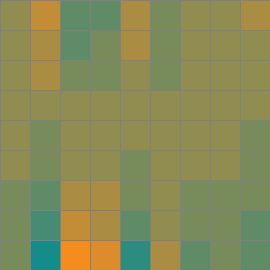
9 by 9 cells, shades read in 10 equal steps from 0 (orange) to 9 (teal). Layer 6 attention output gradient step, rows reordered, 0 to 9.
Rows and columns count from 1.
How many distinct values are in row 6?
2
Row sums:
37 38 38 36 38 39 41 43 43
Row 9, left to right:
5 9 0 1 8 3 6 5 6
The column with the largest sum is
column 2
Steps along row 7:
up down same up down up same same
